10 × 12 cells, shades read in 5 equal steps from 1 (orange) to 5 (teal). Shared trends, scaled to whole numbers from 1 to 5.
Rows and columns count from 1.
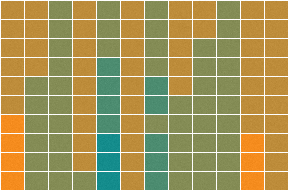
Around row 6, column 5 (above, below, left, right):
4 4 2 2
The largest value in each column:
2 3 3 3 5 2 4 3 3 3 2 2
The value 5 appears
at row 8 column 5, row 9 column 5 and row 10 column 5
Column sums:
16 26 30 21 40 20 35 25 28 30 17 20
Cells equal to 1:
7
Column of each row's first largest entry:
3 3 3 5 5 5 5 5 5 5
